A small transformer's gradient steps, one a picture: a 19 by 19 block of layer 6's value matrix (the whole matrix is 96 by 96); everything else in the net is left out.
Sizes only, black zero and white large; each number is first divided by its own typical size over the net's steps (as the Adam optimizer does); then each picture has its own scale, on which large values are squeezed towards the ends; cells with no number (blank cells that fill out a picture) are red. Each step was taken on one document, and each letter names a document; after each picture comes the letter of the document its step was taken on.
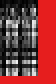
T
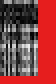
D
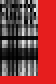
D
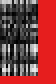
D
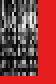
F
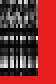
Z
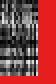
F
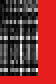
Z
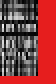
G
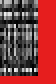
D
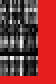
Z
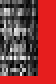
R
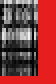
D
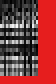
T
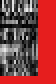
F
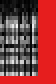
T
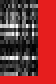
T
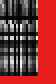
Z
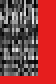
R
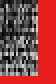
F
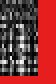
Z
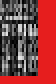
G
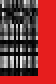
Z
